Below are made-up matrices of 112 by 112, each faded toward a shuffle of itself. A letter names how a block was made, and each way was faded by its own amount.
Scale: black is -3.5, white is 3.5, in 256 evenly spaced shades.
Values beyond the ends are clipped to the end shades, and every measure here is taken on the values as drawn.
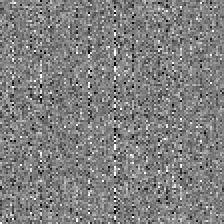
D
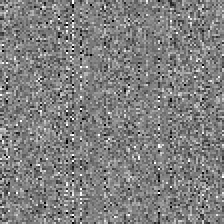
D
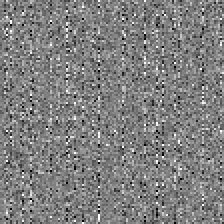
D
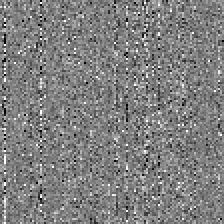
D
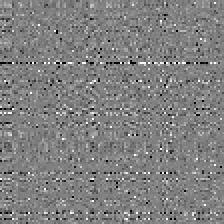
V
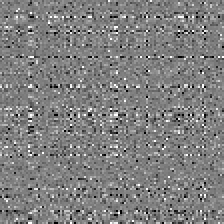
V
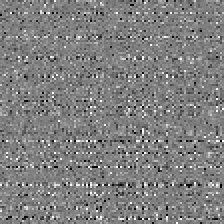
V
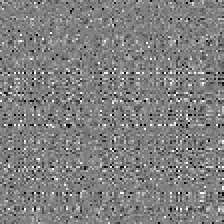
V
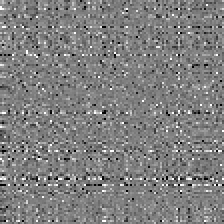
V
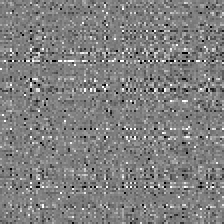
V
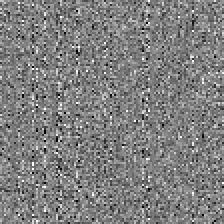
D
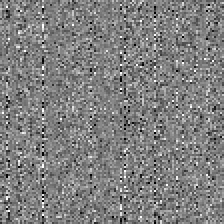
D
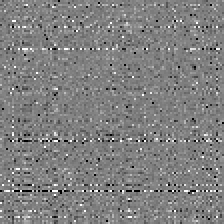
V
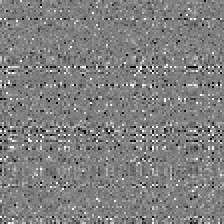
V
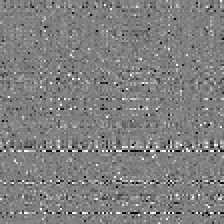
V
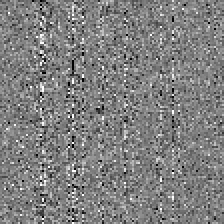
D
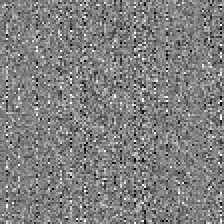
D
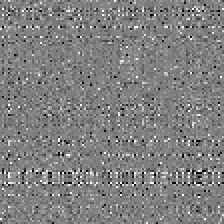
V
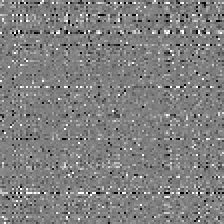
V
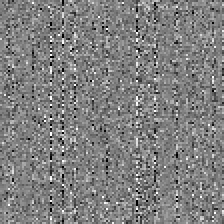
D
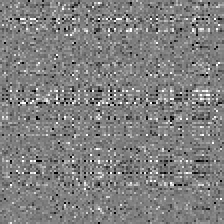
V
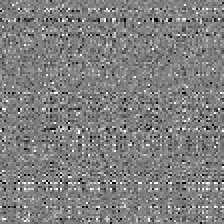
V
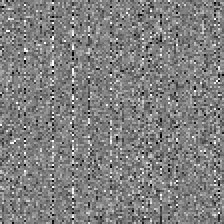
D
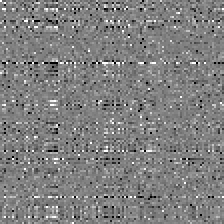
V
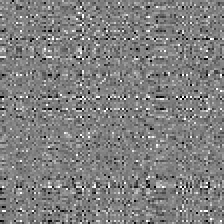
V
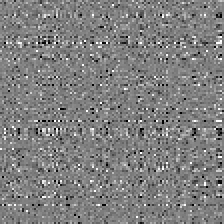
V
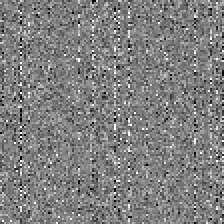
D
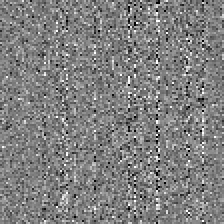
D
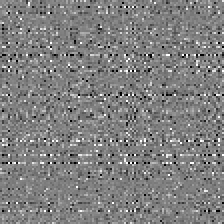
V
